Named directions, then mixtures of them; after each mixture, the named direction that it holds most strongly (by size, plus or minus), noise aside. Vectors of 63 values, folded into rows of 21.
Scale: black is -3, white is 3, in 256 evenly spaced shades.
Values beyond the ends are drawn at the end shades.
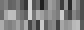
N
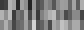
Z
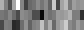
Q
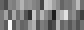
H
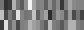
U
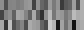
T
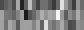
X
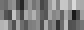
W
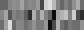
H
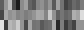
Q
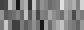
Z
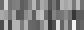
T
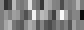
H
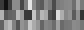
U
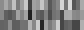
N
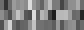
H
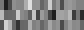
U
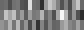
N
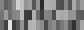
H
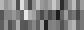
X
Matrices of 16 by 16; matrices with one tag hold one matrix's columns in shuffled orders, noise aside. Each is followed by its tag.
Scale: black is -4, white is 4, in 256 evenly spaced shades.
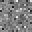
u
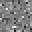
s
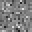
s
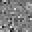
s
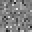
s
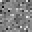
u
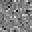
u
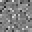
u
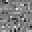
s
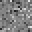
u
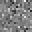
u
